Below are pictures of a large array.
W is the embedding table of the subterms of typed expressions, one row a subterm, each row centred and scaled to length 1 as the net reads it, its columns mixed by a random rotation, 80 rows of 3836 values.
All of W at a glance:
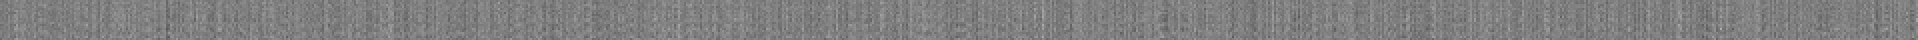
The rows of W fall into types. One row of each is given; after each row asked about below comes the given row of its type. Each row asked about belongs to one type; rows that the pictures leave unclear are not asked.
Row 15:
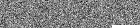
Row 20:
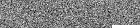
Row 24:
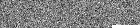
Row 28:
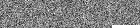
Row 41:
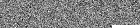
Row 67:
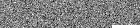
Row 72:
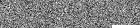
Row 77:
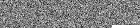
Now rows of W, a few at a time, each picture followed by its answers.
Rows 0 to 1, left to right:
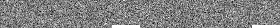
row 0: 77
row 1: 41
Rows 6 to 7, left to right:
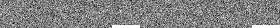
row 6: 41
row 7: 28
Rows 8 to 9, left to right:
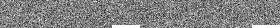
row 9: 15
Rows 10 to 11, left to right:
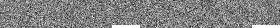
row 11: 28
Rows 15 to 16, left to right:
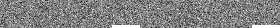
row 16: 72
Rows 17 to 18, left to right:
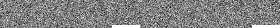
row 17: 28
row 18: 41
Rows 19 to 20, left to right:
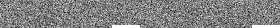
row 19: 72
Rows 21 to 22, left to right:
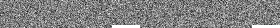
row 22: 77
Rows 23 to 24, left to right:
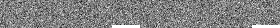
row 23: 15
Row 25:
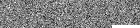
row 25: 72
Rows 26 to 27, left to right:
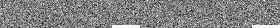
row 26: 28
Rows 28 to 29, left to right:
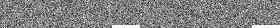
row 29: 77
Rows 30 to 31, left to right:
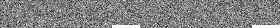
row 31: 41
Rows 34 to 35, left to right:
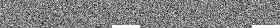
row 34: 28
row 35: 77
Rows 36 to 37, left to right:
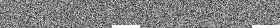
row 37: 77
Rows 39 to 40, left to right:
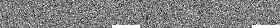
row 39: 24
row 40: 24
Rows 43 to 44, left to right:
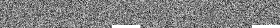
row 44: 67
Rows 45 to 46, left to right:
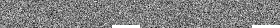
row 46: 72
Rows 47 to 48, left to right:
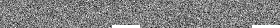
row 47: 41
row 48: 72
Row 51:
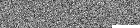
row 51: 24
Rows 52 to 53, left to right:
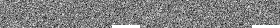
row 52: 67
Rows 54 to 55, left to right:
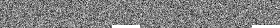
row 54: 77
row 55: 77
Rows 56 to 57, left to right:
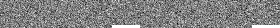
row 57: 77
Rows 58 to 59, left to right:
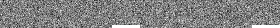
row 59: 15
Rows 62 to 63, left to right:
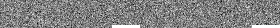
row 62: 67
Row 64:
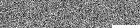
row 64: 15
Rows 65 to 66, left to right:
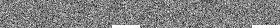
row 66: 28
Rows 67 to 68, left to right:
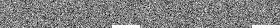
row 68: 72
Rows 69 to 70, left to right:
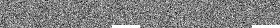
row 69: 15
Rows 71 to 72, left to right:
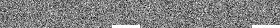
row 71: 24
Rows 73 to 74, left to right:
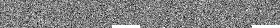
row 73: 67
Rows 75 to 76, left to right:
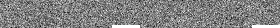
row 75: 72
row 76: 24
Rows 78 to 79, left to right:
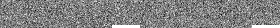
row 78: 20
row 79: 15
